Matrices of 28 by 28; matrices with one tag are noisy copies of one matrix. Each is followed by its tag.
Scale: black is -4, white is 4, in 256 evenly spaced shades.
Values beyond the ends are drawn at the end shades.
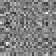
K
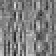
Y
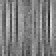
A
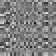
K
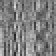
Y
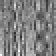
Y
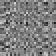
K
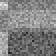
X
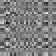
K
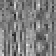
Y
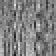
Y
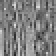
Y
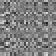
K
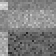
X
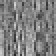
Y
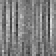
A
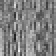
Y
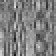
Y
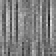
A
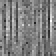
A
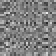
K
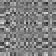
K
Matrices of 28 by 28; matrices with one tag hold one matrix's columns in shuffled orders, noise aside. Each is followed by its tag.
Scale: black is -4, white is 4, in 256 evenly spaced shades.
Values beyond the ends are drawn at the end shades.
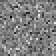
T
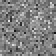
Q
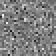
T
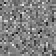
Q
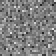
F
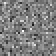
Q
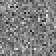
T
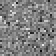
Q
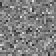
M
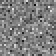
F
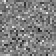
M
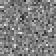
F
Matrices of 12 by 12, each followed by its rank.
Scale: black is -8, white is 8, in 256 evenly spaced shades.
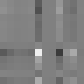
one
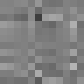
two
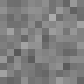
full rank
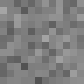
full rank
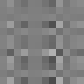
one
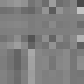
two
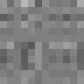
two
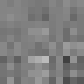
two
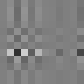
one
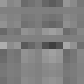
one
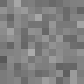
full rank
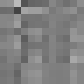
two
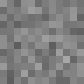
full rank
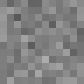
full rank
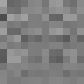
two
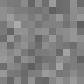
full rank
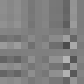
one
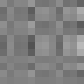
one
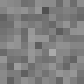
full rank
